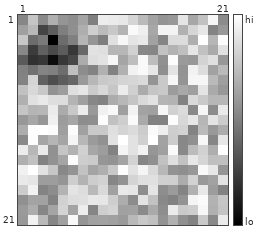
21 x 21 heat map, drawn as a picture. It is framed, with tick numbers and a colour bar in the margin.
On average the colour sits 70% of the way up the scale. The ninth with the lowest average is the top left. No regular stripes run through it. The halves do not mirror each other. A single dip lies in the top left.
